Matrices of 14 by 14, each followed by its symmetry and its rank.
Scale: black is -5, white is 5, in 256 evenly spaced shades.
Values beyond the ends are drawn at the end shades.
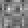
neither, rank two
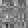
neither, rank three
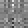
neither, rank two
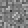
symmetric, full rank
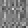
neither, rank three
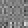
neither, rank two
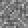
symmetric, full rank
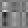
neither, rank one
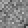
symmetric, full rank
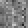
neither, rank three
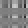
neither, rank one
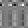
neither, rank one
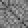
symmetric, full rank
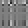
neither, rank one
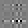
neither, rank one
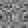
neither, rank three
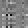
neither, rank two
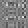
neither, rank two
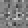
neither, rank three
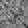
symmetric, full rank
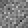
symmetric, full rank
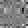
neither, rank two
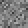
symmetric, full rank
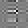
neither, rank one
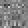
neither, rank three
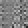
neither, rank three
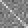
symmetric, full rank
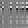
neither, rank one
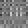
neither, rank two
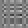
neither, rank one
